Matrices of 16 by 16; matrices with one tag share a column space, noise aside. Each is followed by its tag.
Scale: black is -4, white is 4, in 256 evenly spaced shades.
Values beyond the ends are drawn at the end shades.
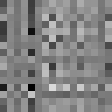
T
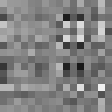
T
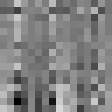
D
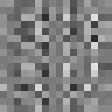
T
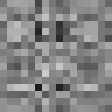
T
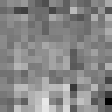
D
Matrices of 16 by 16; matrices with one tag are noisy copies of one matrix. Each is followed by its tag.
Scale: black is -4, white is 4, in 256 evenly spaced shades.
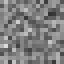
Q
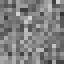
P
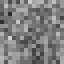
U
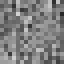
P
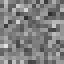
Q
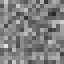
Q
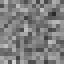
Q
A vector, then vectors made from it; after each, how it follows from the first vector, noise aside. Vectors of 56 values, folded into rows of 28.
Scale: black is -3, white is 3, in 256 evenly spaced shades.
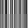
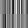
wrapped around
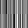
wrapped around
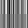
negated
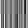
wrapped around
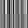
negated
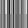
negated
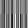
wrapped around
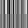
negated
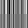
negated
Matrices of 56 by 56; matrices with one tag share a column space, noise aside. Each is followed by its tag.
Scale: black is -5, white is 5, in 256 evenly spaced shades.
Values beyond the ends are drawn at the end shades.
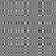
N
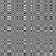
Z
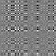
Z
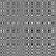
N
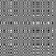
N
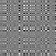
Z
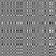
N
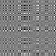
Z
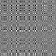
Z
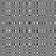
N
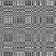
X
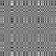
X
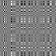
X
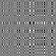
N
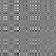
Z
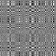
X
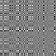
Z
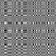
N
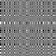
N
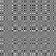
Z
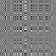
Z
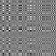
Z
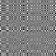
Z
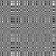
X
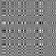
N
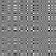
Z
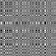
N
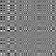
Z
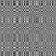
X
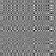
Z
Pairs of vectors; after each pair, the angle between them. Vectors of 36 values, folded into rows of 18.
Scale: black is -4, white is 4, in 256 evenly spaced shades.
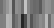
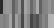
partly aligned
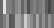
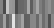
partly opposed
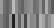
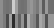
nearly parallel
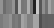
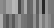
partly opposed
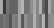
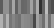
partly opposed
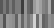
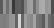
partly aligned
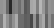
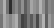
nearly parallel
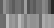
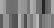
orthogonal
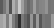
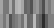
orthogonal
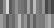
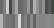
nearly parallel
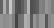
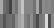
partly opposed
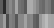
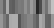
orthogonal
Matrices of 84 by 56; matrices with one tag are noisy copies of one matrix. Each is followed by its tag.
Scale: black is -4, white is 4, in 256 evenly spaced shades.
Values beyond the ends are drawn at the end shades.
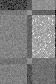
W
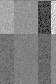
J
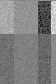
J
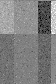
J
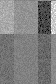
J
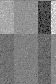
J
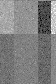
J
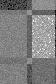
W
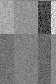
J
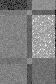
W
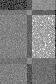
W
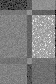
W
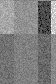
J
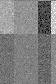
J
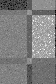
W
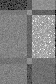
W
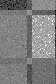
W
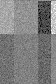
J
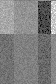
J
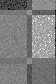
W
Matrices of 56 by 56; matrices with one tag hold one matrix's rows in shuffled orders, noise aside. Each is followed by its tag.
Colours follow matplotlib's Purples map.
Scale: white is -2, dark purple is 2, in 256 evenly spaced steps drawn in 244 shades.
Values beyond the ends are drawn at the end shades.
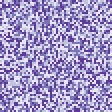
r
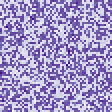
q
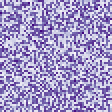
r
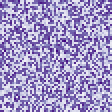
r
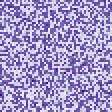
r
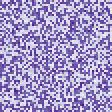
r
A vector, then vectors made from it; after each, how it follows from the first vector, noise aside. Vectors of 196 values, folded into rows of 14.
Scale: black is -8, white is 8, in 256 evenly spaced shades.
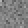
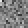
scaled up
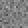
wrapped around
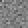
sign-scrambled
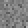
reversed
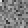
scaled up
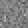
wrapped around
